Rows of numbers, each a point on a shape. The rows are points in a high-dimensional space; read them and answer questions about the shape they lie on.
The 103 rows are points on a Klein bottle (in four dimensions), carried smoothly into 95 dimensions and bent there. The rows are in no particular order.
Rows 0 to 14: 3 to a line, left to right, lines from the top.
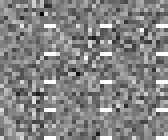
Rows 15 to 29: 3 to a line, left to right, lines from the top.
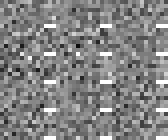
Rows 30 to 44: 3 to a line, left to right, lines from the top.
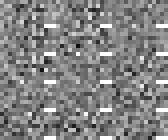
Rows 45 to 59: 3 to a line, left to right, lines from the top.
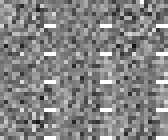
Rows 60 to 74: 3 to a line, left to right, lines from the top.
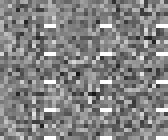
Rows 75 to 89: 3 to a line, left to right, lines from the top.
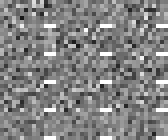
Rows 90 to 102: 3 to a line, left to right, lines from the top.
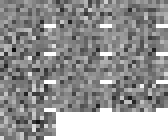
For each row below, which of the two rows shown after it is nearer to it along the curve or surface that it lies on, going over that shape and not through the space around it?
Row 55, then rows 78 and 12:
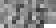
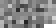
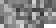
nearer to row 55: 12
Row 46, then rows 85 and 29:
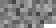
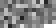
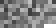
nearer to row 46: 29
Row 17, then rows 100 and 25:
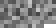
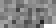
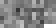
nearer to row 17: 100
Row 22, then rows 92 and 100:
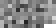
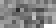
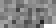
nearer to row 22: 92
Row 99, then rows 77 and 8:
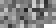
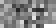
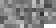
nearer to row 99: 77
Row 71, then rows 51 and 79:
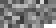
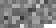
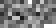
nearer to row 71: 79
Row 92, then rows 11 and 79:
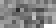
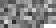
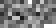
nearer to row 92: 11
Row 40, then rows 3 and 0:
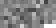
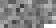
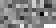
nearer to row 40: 0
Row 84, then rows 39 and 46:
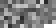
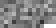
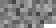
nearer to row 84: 46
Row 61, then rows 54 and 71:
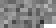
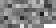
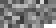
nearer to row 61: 71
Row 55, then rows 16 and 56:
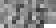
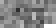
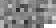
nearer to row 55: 16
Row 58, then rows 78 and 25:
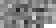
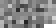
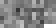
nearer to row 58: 78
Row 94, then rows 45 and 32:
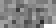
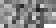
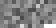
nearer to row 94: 45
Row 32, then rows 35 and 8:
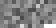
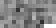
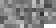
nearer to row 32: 8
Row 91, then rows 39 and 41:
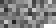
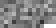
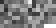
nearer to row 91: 41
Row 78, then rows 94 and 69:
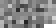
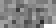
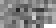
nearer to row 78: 69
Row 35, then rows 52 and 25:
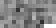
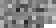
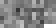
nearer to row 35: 25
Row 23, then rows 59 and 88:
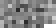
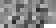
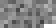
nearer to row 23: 88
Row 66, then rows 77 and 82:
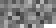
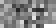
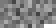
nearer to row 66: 82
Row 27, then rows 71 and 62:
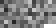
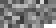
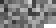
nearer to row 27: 62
